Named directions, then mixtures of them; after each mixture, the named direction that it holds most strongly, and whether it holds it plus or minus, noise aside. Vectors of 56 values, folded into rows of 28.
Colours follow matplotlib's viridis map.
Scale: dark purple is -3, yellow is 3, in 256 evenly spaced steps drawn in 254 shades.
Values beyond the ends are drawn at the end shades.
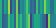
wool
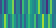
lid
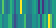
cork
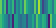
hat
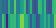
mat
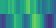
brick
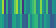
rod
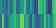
mat, plus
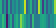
mat, plus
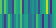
lid, minus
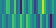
cork, minus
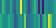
cork, plus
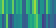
mat, minus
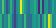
cork, plus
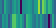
cork, minus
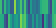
lid, minus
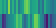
brick, plus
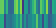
rod, plus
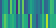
wool, minus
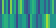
wool, minus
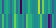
cork, minus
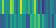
brick, plus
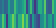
mat, plus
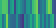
mat, minus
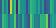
wool, minus
